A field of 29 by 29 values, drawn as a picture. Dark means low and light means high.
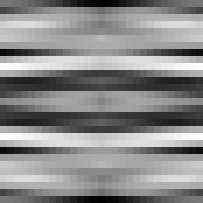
No overall slope runs across the table. Its left and right halves mirror each other, and so do its top and bottom. Streaks run across, left to right.
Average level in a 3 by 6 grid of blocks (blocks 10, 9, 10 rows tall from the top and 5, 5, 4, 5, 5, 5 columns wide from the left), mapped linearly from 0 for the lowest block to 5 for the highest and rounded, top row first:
5 5 4 4 5 5
0 0 0 0 0 0
5 5 4 4 5 5
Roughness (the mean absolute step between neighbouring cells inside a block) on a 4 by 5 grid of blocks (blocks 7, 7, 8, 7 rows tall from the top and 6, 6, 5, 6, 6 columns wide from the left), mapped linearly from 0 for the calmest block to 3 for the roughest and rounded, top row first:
0 0 0 0 0
3 2 2 2 3
3 2 1 2 3
0 0 0 0 0
